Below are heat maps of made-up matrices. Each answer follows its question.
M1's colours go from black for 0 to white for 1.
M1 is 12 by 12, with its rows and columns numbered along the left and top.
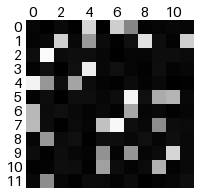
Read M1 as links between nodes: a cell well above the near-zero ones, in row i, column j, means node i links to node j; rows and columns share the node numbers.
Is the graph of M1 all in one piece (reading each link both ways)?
yes
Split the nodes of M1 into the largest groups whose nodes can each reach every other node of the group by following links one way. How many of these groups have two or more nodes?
1
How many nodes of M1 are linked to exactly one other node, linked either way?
4
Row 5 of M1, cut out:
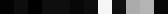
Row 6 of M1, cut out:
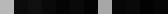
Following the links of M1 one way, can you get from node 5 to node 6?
yes
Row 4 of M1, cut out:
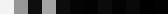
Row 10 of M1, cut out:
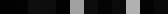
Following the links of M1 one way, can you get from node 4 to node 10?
yes
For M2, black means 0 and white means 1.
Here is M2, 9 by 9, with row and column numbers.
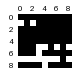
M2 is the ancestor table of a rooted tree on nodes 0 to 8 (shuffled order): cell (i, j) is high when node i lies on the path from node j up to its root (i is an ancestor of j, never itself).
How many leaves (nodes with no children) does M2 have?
4
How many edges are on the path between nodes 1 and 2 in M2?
1
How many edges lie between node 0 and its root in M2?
2
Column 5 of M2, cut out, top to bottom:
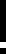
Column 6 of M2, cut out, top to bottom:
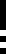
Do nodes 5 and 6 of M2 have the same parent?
no
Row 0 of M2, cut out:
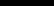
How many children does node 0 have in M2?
0
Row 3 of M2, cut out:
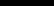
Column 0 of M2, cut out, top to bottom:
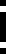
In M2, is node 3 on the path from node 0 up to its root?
no
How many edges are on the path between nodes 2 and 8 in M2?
4
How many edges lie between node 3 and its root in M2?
3
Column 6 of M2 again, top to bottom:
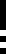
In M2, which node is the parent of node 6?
5
